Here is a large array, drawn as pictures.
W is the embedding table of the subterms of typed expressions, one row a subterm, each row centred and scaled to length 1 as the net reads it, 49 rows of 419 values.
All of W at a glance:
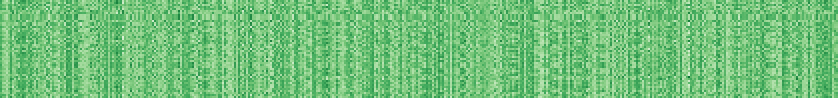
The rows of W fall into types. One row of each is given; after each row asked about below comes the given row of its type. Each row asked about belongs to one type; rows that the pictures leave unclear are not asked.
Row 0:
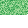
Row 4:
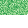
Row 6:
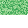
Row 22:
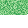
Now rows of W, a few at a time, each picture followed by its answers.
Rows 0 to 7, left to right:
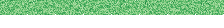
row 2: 0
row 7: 0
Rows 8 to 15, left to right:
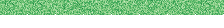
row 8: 0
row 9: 0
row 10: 4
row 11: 22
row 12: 22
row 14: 22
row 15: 0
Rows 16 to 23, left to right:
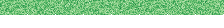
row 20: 4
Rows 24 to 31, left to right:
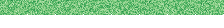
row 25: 22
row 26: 0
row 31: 0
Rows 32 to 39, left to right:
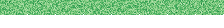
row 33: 0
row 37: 22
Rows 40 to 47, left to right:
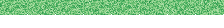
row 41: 22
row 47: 4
